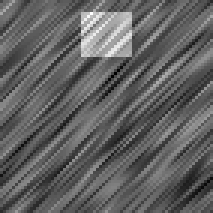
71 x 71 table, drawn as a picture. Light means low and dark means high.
The grain runs diagonally up to the right. In the top middle lies a patch that is lower than the rest. Overall the values sit about 60% of the way up the scale. The top middle is the ninth with the lowest average.
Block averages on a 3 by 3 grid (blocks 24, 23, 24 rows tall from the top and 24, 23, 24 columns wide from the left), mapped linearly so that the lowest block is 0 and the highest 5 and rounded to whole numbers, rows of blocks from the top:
404 | 444 | 545
